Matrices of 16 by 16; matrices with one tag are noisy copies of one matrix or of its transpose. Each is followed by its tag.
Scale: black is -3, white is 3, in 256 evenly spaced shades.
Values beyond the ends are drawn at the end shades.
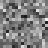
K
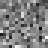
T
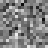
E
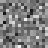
E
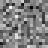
E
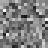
K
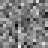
K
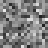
K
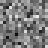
E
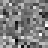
K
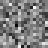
K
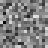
E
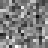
T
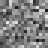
T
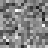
E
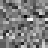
K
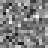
E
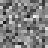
E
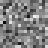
E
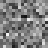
K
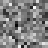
K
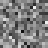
K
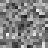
K
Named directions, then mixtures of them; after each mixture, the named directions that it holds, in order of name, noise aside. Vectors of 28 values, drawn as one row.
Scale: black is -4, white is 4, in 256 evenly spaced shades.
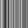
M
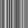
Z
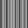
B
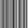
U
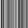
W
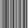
M, U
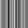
M, W, Z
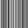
M, W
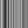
M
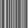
U, Z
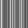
M, Z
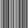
M, U, W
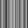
B, M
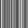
M, W, Z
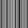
B, W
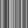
B, M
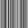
B, Z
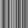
M, W, Z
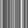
B, M, Z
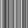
M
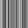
B, M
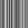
Z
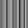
B, U
